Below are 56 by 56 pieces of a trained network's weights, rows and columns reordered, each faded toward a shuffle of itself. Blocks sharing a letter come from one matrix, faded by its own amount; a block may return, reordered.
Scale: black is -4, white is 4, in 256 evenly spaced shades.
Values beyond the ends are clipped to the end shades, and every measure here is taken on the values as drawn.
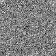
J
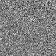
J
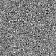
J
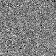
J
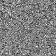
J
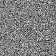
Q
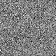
Q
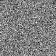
Q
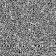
J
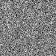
J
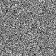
J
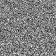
J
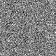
J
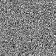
J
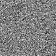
J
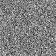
Q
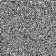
J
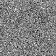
Q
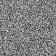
Q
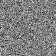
Q
